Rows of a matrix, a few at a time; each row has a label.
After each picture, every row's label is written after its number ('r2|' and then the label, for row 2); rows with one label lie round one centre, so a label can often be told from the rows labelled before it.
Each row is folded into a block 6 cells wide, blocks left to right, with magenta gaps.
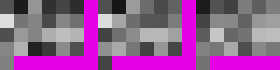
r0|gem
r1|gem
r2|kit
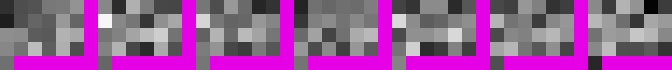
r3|kit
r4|gem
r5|gem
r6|kit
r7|gem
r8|gem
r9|gem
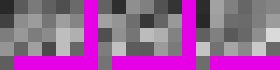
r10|kit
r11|gem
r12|kit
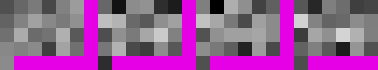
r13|kit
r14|gem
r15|gem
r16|gem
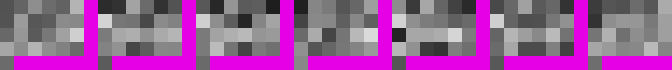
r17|kit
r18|gem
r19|gem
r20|kit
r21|gem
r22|gem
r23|kit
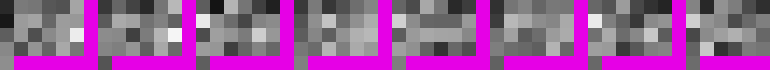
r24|kit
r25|kit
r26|gem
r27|kit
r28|gem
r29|kit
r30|gem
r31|gem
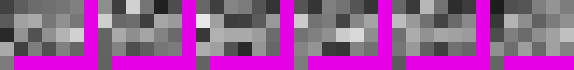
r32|kit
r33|gem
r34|gem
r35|gem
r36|gem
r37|kit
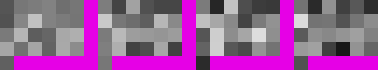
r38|kit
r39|gem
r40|gem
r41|gem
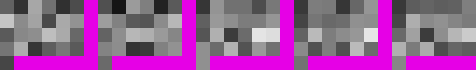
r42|gem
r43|gem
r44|kit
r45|kit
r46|kit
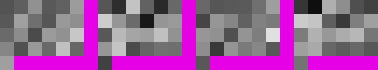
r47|kit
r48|gem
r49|kit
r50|gem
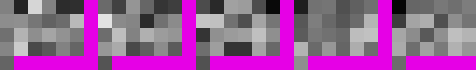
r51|gem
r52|gem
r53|gem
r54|kit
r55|kit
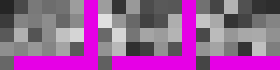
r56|kit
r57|gem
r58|gem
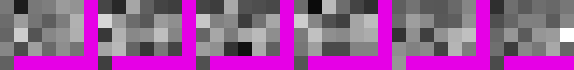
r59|kit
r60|gem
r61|gem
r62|gem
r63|kit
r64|kit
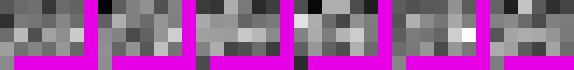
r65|kit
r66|kit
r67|gem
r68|gem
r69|kit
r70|gem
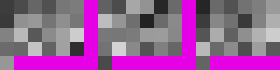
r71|kit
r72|gem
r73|kit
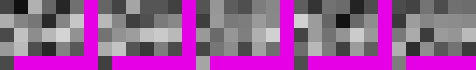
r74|gem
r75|gem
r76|kit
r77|gem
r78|kit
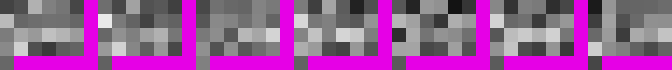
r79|gem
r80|gem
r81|kit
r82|gem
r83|gem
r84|gem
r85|kit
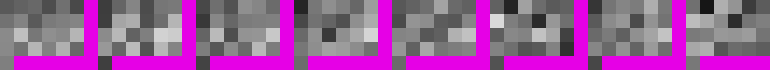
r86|kit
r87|kit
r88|kit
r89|kit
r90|kit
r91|gem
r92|kit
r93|gem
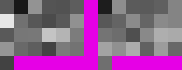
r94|gem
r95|kit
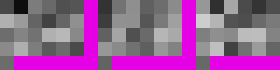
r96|gem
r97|kit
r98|gem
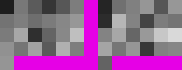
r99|kit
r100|kit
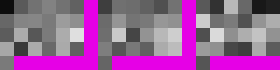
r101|kit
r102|kit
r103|gem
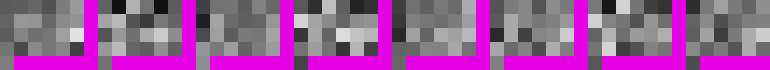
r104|kit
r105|gem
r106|kit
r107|gem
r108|kit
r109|kit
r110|gem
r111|kit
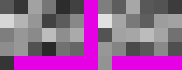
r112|gem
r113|gem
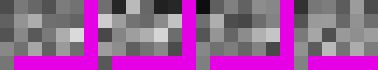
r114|kit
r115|gem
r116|kit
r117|kit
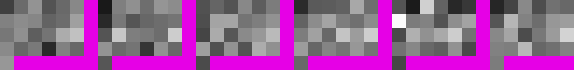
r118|kit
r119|kit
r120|kit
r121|kit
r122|gem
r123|kit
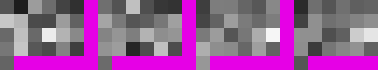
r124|gem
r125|gem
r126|kit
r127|kit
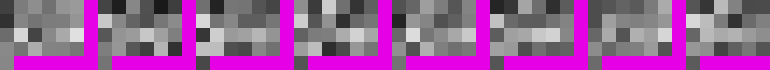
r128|kit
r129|gem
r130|gem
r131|gem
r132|kit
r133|gem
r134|kit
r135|gem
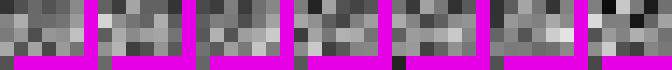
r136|kit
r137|gem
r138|kit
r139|gem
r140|gem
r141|kit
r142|gem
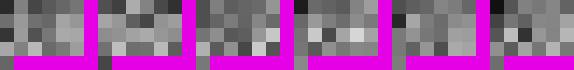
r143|kit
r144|gem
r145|kit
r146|kit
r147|kit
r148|kit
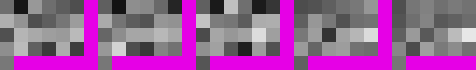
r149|gem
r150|gem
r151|gem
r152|kit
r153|kit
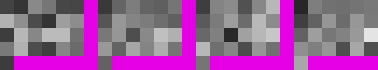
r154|gem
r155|kit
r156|kit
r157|kit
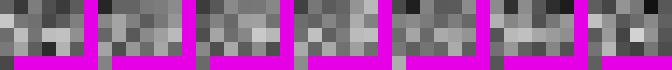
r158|gem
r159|kit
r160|kit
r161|kit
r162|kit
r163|gem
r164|gem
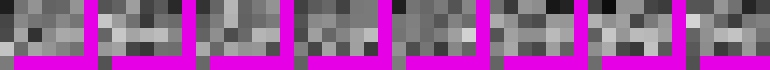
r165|kit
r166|gem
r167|kit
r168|kit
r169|kit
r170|gem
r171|gem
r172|gem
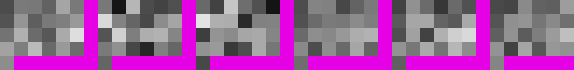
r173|kit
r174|gem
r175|gem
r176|kit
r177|kit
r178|kit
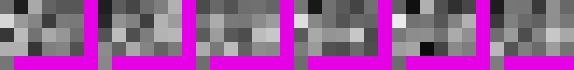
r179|gem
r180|kit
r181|kit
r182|gem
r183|gem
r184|kit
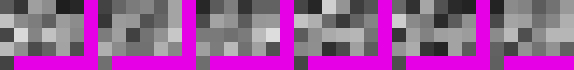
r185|gem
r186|kit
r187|kit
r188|gem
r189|gem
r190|kit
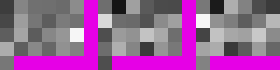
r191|kit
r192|gem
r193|gem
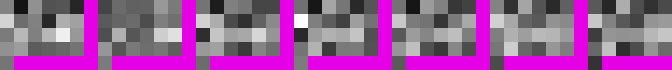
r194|gem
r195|kit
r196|gem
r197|gem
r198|gem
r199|gem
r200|gem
